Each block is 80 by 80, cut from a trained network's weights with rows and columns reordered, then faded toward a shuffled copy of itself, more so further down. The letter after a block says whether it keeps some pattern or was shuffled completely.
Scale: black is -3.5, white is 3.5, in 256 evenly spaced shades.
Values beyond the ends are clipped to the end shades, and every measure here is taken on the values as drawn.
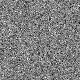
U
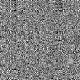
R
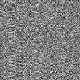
R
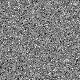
U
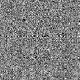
R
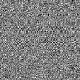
R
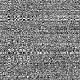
R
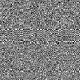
R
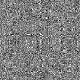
R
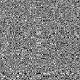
R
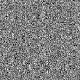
R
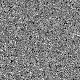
U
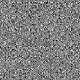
R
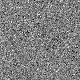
U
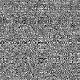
R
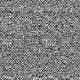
R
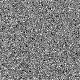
U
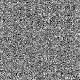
R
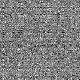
R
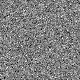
U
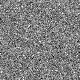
U
